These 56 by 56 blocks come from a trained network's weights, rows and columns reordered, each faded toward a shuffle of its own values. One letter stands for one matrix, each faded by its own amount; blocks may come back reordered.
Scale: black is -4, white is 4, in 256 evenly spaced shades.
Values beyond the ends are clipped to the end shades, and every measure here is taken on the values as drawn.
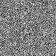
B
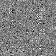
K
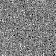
K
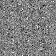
K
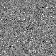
K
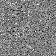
K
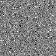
K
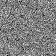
B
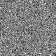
B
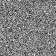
B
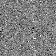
K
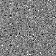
K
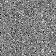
K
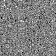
K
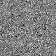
B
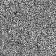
B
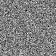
B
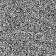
B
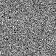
B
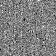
K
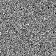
B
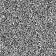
B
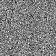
B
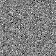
K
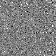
K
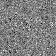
K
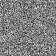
B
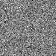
B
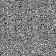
K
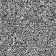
B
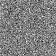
B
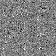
K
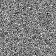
B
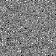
K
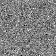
B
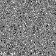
K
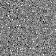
K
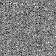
K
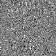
K
